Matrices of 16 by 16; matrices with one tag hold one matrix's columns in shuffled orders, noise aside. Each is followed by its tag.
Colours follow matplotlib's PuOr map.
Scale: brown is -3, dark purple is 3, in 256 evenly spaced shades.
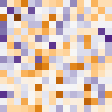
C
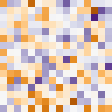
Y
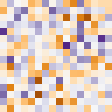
C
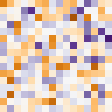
C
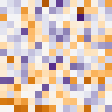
Y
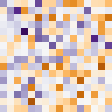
C
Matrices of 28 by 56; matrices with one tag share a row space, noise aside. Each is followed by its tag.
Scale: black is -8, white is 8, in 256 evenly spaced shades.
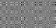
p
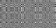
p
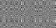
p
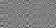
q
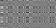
q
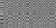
q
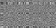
q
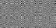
p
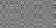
p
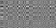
q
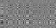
q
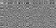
q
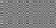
q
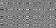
q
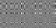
p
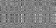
p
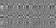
q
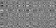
q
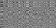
q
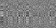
q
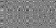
q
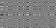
q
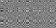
q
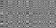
q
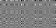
p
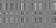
p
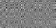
p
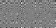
p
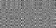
p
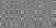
p
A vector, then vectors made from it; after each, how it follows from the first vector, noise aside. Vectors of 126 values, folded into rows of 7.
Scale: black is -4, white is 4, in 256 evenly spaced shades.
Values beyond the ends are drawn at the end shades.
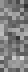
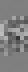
partly zeroed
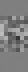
partly zeroed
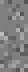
partly zeroed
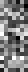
scaled up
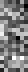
scaled up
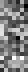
scaled up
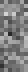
reversed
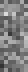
reversed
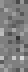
partly zeroed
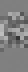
partly zeroed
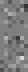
partly zeroed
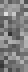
reversed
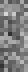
reversed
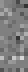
partly zeroed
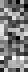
scaled up
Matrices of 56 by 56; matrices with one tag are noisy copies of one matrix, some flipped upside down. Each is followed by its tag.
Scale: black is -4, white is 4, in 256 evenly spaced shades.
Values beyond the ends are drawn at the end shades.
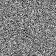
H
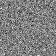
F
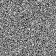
H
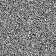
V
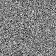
H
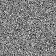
V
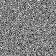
F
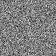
V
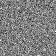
F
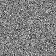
V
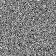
F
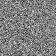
H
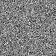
V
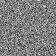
F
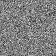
V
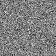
V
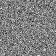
F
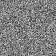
V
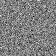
F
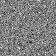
F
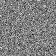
F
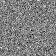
F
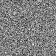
H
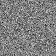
V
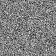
V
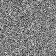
H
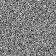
F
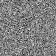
H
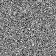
H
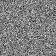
V
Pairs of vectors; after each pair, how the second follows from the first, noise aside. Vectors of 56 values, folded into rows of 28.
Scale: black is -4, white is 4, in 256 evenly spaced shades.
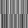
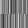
wrapped around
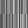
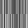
wrapped around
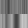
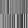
sign-scrambled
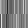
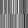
wrapped around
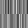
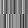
wrapped around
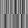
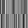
wrapped around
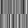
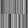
sign-scrambled
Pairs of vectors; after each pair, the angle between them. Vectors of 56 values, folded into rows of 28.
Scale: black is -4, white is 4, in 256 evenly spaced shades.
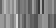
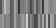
partly aligned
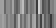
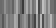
nearly opposite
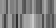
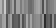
orthogonal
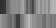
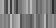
partly opposed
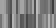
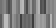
partly aligned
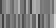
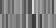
partly aligned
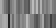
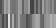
nearly opposite
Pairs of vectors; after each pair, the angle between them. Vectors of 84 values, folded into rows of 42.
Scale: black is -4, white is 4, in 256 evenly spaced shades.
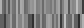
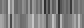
partly opposed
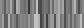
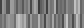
orthogonal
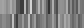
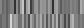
partly opposed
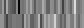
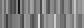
nearly parallel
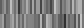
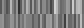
nearly parallel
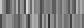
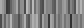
nearly parallel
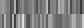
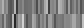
nearly parallel
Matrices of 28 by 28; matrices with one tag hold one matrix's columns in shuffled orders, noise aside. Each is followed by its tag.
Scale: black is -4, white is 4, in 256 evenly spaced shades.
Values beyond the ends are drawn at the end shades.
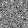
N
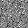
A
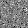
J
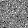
A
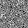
N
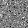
N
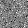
A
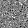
N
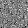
J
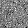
J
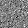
A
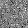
J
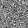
N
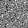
N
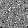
J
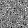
J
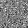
J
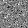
N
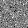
N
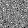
J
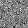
J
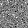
N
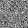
A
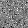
J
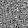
J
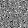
A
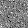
A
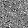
A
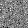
J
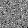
J
